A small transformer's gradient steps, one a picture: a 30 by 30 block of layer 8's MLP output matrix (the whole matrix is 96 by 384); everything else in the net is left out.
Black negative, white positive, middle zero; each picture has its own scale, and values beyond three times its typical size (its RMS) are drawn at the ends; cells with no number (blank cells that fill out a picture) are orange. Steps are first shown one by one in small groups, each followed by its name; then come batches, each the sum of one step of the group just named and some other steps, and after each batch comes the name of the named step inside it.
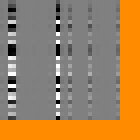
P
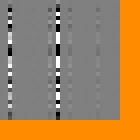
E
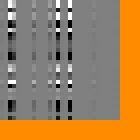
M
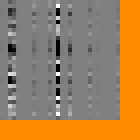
P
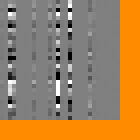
M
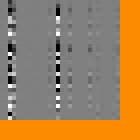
P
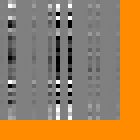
M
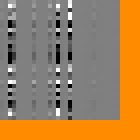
M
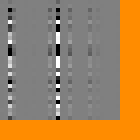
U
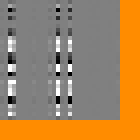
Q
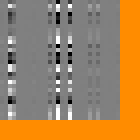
Q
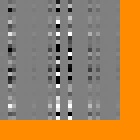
U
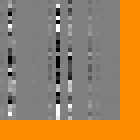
Q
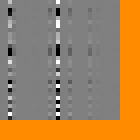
U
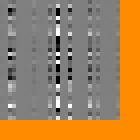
Q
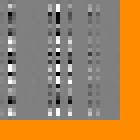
Q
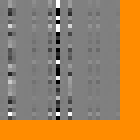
Q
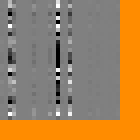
Q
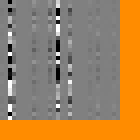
Q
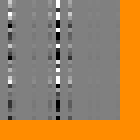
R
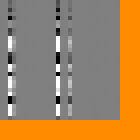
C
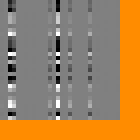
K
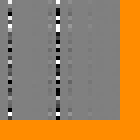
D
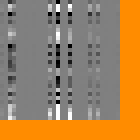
K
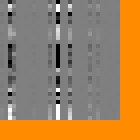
K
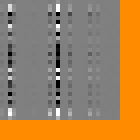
D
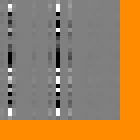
R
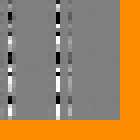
C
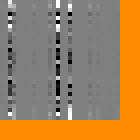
D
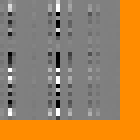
R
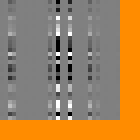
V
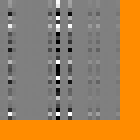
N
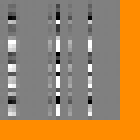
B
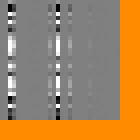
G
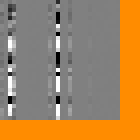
G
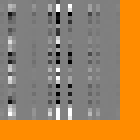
G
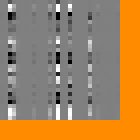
B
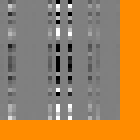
V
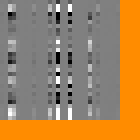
B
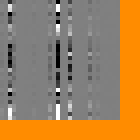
V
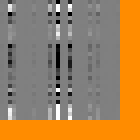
V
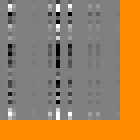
N
